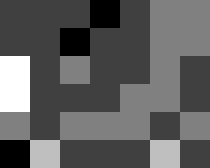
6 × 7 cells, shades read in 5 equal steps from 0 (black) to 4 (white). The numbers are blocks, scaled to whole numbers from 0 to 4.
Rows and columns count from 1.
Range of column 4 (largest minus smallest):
2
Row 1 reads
1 1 1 0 1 2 2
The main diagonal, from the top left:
1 1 2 1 2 3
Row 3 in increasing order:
1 1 1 1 2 2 4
